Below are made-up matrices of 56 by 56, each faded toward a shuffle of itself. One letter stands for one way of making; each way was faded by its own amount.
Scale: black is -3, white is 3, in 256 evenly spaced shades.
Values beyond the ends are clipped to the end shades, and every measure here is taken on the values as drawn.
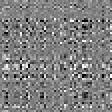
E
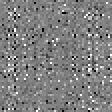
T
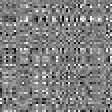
E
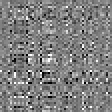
E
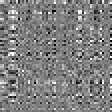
E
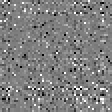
T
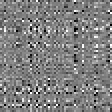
E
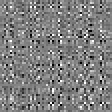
E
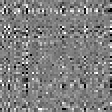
E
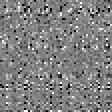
T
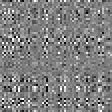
E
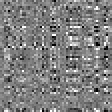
E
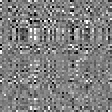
E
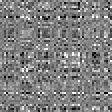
E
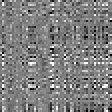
E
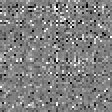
T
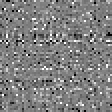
T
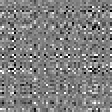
E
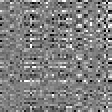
E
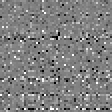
T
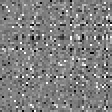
T
